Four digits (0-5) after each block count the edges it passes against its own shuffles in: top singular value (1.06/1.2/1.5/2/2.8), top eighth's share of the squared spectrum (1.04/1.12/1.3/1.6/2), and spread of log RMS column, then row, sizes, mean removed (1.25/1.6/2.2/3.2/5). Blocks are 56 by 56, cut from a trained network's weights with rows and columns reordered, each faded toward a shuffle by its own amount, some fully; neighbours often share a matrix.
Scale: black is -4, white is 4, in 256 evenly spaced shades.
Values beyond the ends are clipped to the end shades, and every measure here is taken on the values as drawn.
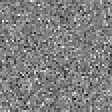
1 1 0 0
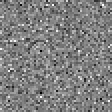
2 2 0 0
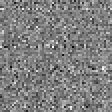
3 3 1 2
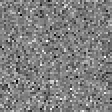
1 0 0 0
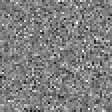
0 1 0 0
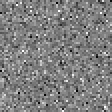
0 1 0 0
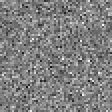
0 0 0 0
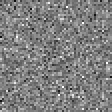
0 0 0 0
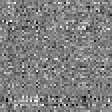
3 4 1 3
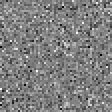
1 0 0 0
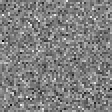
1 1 0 0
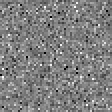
0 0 0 0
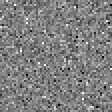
0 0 0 0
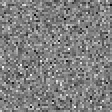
0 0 0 0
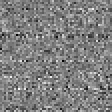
3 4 0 3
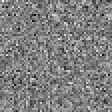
2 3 0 2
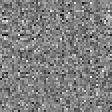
3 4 2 2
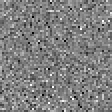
1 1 0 0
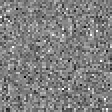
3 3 1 1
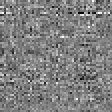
3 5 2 3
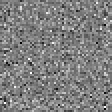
3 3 2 1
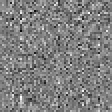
3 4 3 2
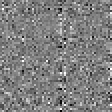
3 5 3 2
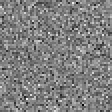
1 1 0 0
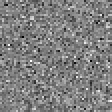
2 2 1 1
